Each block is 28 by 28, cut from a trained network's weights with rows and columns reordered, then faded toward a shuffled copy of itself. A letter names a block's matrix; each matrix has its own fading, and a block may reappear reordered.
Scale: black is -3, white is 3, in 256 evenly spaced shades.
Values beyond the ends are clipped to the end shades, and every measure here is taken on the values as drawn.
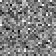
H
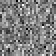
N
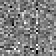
N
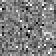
H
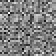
N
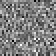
N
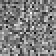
H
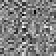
N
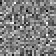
N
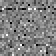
H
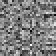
N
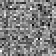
H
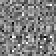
N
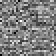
N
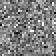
H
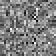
N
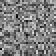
N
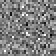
N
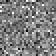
H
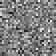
H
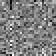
N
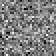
H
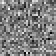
N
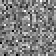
H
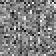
H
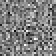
N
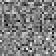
N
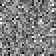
H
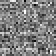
N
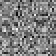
N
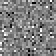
H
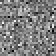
H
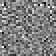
N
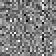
N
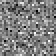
H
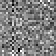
N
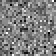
H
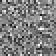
N
